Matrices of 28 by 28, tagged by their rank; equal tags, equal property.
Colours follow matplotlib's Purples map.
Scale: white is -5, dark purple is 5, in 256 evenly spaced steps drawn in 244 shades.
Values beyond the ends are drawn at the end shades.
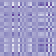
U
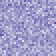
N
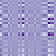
U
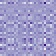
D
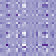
D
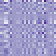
D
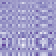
D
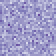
N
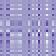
U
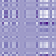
U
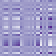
U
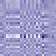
D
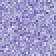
N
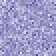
N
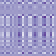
U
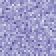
N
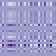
U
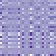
D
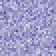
N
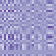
D
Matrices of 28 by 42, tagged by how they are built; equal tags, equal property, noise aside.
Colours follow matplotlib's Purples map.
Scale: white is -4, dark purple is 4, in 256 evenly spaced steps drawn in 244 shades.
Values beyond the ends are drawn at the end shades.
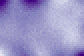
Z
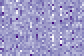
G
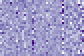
G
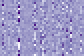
G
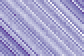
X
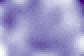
Z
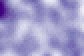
Z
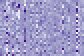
G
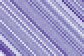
X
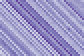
X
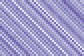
X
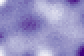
Z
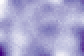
Z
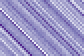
X
